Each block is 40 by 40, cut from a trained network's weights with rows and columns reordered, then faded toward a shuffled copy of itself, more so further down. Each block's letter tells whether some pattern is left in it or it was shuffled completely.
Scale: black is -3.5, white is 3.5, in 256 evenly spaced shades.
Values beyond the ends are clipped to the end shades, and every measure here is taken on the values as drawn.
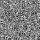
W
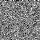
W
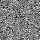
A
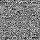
W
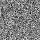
A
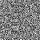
W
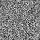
W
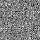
W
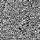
W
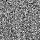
A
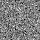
A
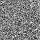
A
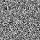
W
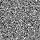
A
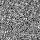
A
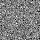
A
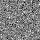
A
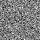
W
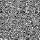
W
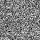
W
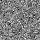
A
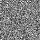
W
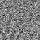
W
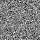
A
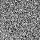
A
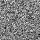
W
